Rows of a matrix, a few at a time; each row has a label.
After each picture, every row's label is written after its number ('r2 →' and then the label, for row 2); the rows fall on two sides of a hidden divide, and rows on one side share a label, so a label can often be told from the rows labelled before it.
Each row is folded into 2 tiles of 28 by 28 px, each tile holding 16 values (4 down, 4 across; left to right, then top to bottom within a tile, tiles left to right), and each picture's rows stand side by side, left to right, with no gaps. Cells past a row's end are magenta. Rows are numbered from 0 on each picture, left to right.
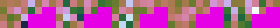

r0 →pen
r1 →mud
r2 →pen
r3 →pen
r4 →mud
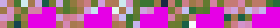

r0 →mud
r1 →pen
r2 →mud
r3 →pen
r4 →mud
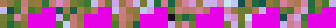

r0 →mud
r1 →pen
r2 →mud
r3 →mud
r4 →pen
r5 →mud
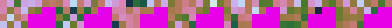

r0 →mud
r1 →pen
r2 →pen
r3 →pen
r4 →mud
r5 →mud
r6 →mud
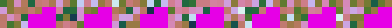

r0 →mud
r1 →mud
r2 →mud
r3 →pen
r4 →pen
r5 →mud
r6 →pen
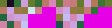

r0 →mud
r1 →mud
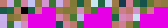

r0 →pen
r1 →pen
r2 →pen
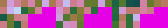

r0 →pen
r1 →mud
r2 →pen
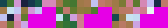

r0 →pen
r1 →pen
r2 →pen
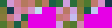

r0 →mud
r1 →pen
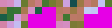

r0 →mud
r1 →pen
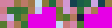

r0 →mud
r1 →mud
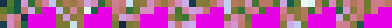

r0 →mud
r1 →mud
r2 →mud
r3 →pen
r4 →mud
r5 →mud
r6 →pen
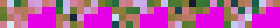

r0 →pen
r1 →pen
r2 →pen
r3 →pen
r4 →pen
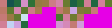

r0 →pen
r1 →pen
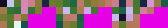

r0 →mud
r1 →mud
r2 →pen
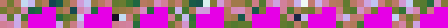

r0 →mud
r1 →mud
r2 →mud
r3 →pen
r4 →pen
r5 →mud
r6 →mud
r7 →pen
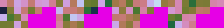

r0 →pen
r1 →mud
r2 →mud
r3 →pen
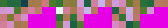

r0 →pen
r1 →mud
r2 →pen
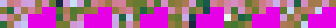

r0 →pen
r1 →mud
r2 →pen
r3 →mud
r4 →pen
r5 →pen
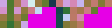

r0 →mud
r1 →mud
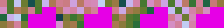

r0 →mud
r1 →mud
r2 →mud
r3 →pen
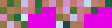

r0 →pen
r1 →mud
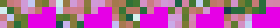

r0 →mud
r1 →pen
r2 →pen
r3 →pen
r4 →pen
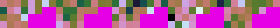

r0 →pen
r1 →pen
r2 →pen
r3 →mud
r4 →pen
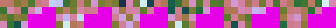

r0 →pen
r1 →pen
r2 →pen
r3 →pen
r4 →mud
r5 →pen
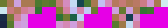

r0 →mud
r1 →pen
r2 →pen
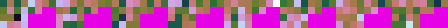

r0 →pen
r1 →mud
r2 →pen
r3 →mud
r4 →pen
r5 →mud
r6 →pen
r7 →mud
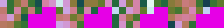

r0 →mud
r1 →pen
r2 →mud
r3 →pen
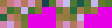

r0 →mud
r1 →pen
